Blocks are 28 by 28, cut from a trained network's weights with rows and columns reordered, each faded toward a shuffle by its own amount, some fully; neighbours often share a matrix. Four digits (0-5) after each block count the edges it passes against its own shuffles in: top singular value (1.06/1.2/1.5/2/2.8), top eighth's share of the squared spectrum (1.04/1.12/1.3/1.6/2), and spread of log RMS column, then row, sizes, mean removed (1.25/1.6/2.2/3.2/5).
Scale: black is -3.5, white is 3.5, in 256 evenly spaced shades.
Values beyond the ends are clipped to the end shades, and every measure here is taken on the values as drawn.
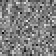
0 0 0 0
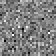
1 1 0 0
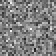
1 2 0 0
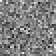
2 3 0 0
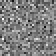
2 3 0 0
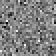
1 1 0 0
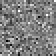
0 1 1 0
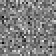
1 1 0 1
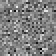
2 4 2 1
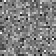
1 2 1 1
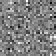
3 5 2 1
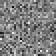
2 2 1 0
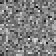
1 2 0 0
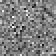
1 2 0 0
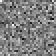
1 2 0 1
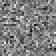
1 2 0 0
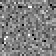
1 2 0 0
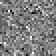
0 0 0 0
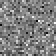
0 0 0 0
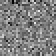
2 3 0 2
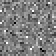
0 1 0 0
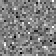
0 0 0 0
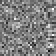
2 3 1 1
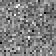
0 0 0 0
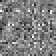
2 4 2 2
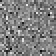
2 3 1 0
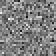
1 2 0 0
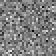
1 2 1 0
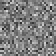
2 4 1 1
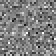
0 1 0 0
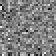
2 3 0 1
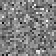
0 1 0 0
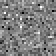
0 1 0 0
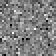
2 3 0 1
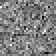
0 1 0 0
